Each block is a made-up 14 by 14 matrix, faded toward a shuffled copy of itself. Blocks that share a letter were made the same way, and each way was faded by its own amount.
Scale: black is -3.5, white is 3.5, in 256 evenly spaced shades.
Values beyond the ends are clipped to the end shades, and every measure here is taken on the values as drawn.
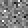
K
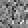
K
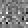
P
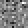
K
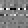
P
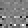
P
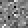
K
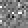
K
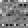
P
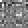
P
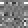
P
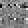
P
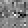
P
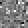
K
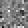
K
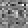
P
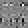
P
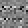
P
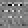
P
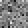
K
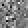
K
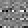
P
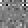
P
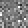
K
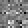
P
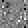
K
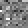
P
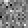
K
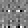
P
